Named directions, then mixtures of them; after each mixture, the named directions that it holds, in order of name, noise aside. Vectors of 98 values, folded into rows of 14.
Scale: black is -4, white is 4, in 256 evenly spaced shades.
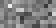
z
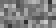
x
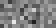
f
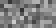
f, x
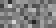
f, z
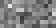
z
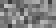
f, x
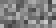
f, x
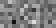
f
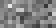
z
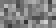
x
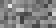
z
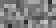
x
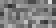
x, z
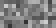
x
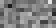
x, z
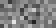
f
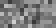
f, x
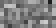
x, z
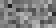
f, z
